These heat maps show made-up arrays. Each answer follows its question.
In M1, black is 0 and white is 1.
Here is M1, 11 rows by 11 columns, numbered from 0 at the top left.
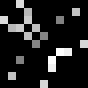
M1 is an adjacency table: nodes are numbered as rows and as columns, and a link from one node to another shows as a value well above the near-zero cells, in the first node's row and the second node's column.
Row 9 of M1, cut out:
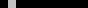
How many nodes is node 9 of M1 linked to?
1
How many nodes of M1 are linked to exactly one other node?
4
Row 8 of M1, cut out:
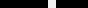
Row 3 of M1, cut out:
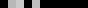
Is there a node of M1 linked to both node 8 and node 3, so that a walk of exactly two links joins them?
no
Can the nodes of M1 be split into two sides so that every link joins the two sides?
yes
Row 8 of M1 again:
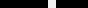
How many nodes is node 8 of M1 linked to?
1
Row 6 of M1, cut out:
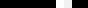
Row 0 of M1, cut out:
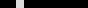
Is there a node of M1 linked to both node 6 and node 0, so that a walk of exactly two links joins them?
no
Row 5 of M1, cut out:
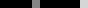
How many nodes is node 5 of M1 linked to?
2
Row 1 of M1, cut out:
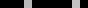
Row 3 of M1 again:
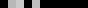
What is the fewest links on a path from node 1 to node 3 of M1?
1
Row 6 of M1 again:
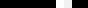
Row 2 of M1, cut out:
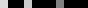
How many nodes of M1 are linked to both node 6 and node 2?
1
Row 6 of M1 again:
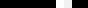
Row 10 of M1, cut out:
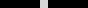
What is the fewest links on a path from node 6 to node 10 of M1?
6
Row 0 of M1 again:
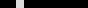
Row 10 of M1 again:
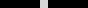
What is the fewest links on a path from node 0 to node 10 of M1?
5
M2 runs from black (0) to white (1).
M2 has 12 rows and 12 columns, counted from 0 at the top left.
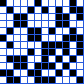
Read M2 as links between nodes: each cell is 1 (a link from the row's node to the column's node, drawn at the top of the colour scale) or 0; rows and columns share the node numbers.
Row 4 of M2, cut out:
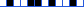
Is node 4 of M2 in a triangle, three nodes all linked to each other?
yes
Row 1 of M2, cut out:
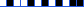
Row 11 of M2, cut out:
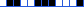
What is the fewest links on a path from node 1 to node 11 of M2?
2
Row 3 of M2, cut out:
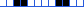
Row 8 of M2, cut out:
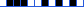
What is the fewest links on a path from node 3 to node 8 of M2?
2
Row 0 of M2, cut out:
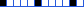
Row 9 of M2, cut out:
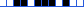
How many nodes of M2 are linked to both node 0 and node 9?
4
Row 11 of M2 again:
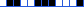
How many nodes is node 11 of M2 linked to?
6
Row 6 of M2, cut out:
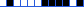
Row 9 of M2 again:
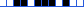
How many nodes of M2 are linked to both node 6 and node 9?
3
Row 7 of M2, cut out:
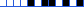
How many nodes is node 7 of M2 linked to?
7
